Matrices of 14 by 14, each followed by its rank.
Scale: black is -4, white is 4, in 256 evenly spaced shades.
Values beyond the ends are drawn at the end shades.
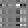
one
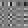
one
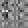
two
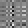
one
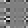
one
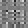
two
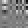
one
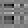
one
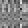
two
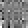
two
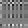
one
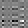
one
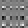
one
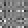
two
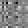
two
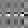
one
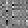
two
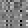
two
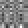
two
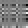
one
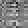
two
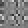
two
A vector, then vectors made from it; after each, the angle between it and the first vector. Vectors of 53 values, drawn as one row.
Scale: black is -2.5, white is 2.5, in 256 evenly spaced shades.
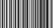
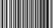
nearly parallel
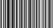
nearly opposite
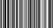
nearly opposite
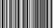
nearly parallel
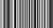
orthogonal
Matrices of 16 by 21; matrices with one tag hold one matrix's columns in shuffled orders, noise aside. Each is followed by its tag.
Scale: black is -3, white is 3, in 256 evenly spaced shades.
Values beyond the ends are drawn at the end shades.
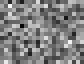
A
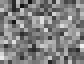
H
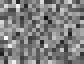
A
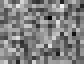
A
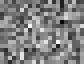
H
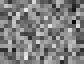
H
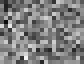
H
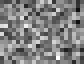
H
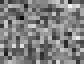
A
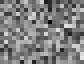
H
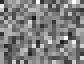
A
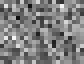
A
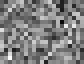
H
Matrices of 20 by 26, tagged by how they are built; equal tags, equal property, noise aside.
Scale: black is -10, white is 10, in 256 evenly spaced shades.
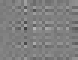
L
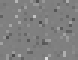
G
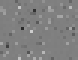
G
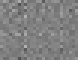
L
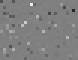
G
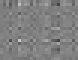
L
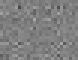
L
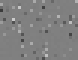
G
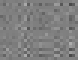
L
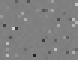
G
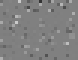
G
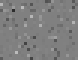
G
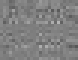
L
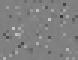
G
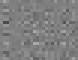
L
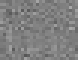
L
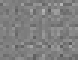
L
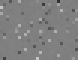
G
